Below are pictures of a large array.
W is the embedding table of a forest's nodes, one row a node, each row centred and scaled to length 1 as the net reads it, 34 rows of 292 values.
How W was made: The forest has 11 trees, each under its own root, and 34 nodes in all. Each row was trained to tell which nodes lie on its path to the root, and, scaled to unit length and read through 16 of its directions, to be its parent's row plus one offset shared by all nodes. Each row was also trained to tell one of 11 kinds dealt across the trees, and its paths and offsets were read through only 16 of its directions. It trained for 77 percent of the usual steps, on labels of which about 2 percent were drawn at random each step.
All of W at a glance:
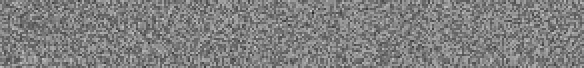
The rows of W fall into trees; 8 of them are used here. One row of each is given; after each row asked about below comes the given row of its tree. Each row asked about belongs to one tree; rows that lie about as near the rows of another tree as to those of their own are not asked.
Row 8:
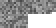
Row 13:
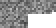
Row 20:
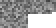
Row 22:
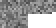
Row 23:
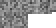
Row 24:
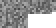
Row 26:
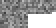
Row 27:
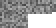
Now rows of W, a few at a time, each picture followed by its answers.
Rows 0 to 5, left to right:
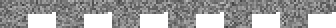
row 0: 27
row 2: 24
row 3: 24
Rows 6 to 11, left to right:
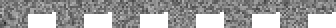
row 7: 8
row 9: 24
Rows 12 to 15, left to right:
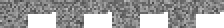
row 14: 20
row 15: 24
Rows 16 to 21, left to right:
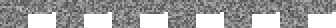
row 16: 22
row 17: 13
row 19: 22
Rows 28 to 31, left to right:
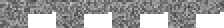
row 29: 8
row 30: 8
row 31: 8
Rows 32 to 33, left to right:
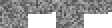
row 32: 20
